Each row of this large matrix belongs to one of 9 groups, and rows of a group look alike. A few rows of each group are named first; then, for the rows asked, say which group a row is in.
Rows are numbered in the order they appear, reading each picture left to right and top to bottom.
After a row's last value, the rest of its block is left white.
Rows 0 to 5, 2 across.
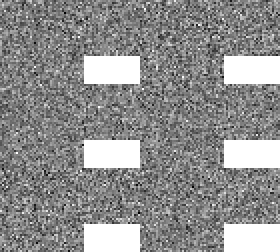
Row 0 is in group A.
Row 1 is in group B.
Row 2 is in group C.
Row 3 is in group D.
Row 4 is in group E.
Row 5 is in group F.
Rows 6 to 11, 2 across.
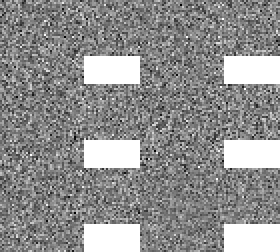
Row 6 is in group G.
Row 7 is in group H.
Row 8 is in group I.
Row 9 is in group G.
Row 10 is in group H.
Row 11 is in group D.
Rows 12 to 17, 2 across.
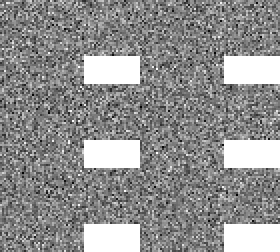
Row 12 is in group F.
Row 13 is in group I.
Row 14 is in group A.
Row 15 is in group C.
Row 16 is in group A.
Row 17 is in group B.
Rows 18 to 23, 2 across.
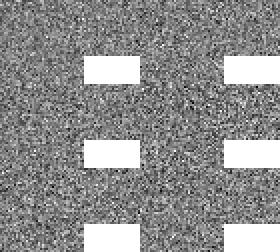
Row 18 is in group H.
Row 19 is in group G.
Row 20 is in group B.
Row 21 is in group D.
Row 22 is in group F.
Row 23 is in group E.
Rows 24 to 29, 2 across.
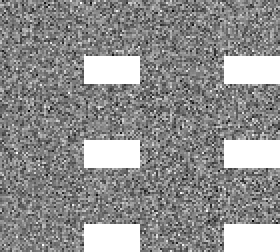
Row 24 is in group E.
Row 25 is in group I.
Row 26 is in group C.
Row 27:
D
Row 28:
B
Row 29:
B
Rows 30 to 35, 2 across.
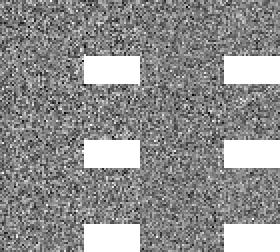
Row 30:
C
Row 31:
D
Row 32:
F
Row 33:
A
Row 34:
H
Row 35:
I
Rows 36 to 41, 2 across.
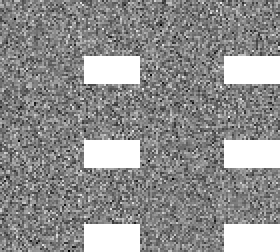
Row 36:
H
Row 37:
G
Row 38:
C
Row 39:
D
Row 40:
E
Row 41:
I
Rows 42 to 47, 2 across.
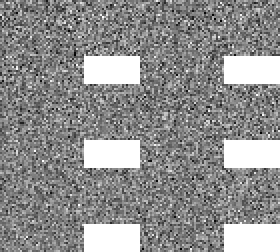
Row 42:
I
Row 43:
A
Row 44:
B
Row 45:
E
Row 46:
H
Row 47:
I
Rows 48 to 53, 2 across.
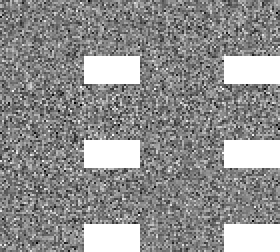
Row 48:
G
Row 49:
C
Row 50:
I
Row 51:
H
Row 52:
E
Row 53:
B
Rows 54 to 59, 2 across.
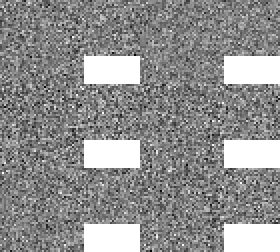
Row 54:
B
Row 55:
F
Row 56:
D
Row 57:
B
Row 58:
F
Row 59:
B
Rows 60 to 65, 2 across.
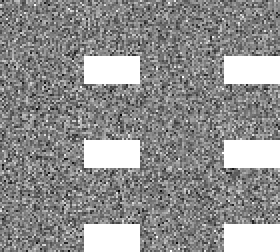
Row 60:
G
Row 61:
B
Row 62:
E
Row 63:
H
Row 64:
E
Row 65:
C
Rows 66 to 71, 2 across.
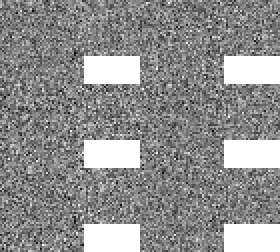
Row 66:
I
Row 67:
B
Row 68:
H
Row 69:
D
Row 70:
I
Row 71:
A
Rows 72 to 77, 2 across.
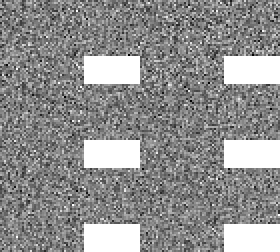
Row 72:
G
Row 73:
E
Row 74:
A
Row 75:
D
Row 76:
B
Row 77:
G
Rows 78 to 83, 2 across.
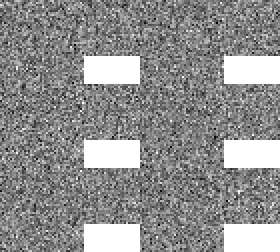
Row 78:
H
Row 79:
B
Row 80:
G
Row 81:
I
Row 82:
G
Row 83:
C
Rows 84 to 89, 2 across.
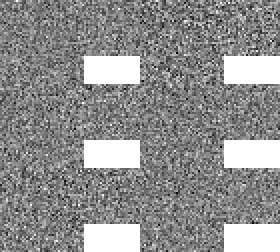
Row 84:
D
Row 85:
D
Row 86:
H
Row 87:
A
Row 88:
A
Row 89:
E
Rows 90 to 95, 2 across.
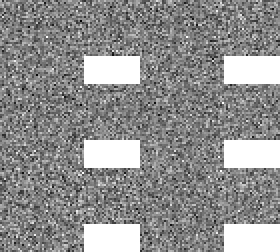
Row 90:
E
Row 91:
D
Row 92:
A
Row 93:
B
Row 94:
H
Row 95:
I
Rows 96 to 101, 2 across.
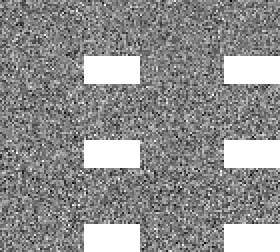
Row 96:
G
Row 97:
B
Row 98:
I
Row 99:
F
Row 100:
A
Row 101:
E
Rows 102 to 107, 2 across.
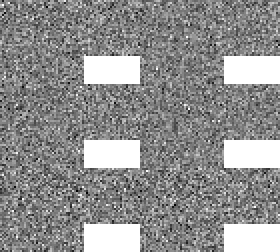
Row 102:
E
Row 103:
H
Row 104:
G
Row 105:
A
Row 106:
B
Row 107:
F
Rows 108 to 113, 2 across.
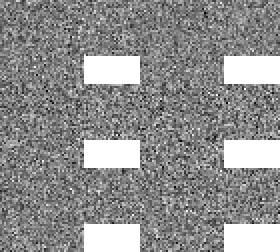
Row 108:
B
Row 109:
A
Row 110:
D
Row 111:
G
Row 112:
C
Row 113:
E
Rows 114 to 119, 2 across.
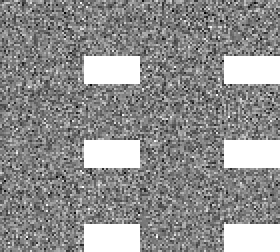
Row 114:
A
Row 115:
A
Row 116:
B
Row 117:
D
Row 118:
H
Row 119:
B
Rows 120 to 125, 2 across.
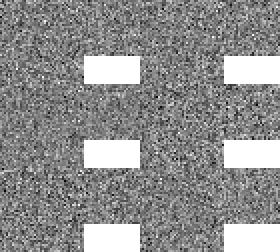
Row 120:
G
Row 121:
F
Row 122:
A
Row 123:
C
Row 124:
A
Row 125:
I
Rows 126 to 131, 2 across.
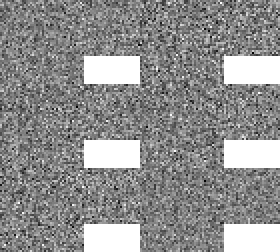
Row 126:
H
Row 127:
B
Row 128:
B
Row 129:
D
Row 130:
G
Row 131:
A
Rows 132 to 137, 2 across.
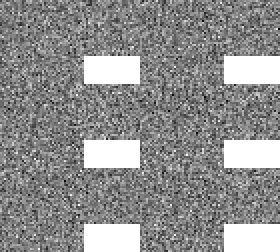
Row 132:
C
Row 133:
A
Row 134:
D
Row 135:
A
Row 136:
A
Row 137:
A
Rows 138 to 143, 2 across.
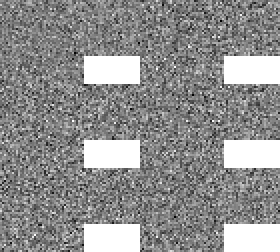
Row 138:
I
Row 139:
A
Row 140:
F
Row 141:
A
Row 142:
E
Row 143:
I
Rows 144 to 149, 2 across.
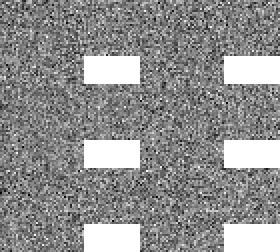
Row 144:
D
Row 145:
A
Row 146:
C
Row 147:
G
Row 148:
B
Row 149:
F
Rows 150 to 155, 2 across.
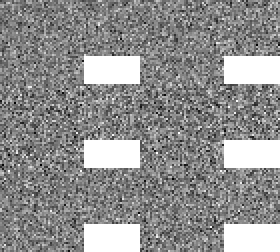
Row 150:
C
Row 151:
H
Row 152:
I
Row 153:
C
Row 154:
E
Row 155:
I
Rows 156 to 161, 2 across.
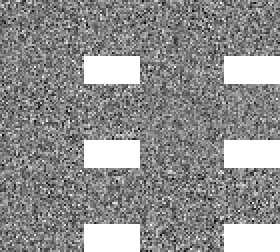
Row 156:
B
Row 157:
A
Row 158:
E
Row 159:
G
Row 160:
A
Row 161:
I
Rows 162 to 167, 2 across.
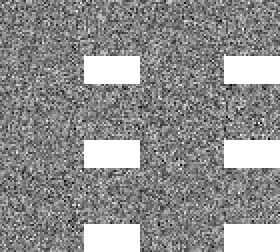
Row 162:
D
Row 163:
D
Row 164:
H
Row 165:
C
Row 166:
A
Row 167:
C
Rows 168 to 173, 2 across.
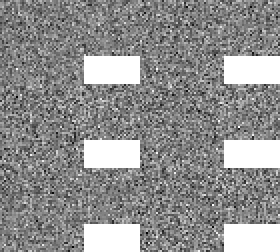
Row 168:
C
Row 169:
E
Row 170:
I
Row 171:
I
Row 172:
E
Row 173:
G
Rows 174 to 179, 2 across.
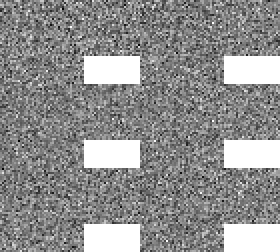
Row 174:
H
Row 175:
D
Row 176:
C
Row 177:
F
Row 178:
E
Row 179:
F
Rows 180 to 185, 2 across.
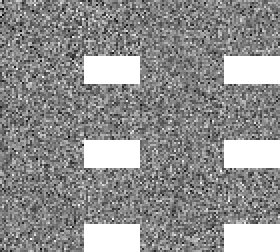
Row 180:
G
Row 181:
E
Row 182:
C
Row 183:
B
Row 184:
I
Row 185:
D
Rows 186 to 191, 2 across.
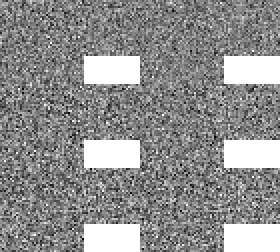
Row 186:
A
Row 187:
I
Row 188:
A
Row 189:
I
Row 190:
D
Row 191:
D
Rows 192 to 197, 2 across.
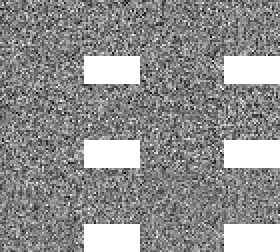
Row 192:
F
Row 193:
G
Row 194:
F
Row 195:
D
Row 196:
H
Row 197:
G
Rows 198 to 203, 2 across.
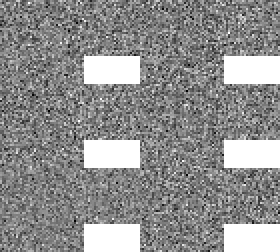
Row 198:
B
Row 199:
D
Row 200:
I
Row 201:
D
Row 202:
I
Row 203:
E
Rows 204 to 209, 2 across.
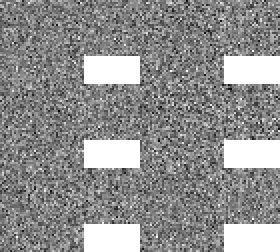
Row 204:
B
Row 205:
I
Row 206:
I
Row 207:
C
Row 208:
C
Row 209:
I
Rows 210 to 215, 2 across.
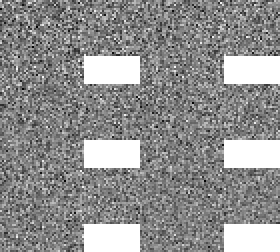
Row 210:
B
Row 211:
B
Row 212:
B
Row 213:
F
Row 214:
H
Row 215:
A
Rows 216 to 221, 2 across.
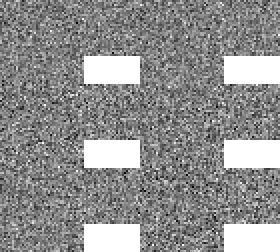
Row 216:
B
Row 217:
H
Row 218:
G
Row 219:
B
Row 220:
H
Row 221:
D
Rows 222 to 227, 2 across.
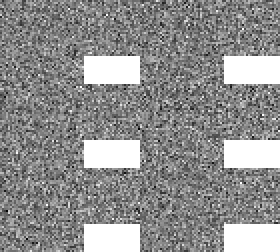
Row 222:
G
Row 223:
D
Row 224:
H
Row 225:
E
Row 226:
H
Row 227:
B
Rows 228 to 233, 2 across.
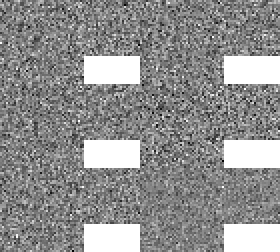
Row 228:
H
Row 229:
B
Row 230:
A
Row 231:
G
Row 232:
H
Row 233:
H
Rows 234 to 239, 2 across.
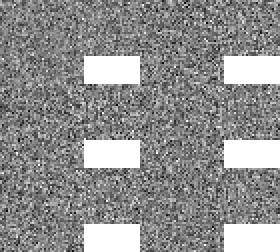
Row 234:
H
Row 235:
D
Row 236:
C
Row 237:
H
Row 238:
H
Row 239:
D
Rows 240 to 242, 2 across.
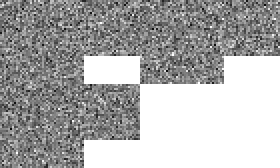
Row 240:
F
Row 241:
H
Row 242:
B
